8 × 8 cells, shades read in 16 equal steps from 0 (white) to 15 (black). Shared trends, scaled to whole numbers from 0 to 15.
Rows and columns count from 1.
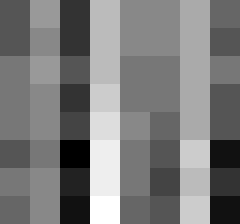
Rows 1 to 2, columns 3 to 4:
12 4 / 12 4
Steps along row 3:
down up down up same down up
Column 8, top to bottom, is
9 10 8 10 10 14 12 14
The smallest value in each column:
8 6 10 0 7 7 3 8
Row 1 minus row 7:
2 -1 -1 3 -1 -4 1 -3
